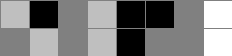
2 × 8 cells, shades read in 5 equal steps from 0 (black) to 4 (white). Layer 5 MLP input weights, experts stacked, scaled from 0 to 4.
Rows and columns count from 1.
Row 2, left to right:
2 3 2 3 0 2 2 4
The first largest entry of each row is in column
8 8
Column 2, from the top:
0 3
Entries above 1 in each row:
5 7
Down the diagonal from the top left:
3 3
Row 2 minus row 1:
-1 3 0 0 0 2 0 0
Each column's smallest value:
2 0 2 3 0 0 2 4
